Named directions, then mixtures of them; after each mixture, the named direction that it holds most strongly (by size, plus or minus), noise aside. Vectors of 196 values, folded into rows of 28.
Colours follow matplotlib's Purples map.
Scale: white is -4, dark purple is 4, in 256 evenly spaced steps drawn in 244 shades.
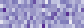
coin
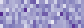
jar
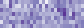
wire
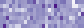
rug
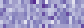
coin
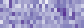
wire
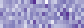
jar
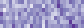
coin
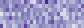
jar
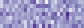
jar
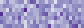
jar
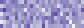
coin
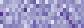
jar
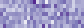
jar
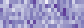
wire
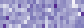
rug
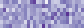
coin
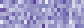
coin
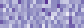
coin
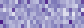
coin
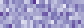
jar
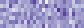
wire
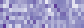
rug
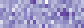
coin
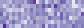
rug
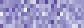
jar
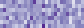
coin
